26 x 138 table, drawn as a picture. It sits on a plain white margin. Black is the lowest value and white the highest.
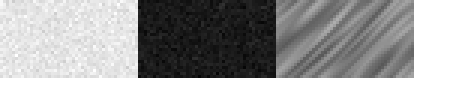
It is made of 1 by 3 panels. Panel 1,1: very high, fine-grained, faint in contrast. Panel 1,2: very low, fine-grained, faint in contrast. Panel 1,3: middling, slanting up to the right.
